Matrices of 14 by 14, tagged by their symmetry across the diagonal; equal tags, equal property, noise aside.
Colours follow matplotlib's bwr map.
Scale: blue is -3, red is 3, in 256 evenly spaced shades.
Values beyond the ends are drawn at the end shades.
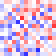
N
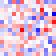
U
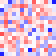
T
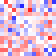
U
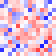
T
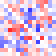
N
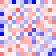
T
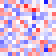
U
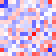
T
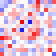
T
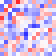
T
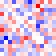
N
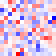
N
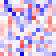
U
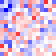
T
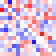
N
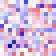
U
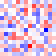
N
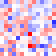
U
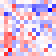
N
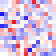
U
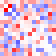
T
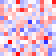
U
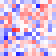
U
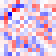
N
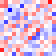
T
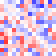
N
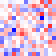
U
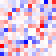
N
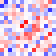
T
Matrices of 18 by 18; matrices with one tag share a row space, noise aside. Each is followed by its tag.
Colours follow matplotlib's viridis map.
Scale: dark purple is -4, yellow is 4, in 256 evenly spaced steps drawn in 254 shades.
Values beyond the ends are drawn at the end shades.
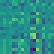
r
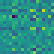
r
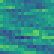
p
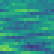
p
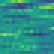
p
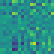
r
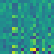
r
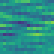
p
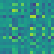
r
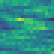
p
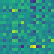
r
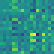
r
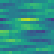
p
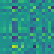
r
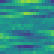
p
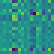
r
